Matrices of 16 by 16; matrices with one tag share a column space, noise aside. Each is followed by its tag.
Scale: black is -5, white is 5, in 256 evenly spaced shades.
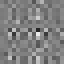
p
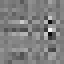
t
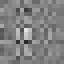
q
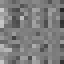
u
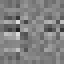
t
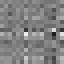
p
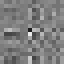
p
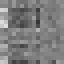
u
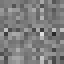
p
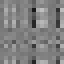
u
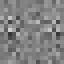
t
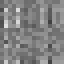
u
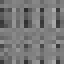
u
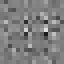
t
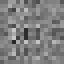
q
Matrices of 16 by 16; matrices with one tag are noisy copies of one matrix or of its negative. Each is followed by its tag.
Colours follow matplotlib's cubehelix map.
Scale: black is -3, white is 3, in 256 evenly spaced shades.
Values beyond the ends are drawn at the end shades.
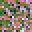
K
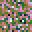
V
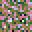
V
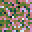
K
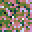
K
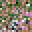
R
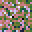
K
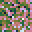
K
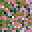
K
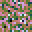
V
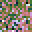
R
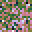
R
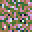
V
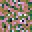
V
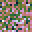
R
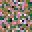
V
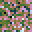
K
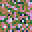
V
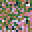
R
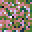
K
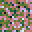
K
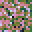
K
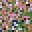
R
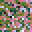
K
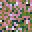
R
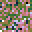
R
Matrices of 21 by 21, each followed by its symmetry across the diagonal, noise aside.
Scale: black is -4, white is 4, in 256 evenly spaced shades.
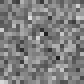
neither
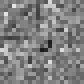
symmetric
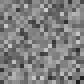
symmetric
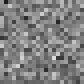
neither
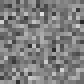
neither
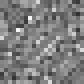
symmetric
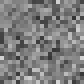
symmetric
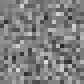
antisymmetric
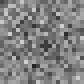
symmetric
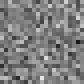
antisymmetric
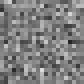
antisymmetric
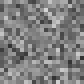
antisymmetric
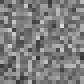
neither
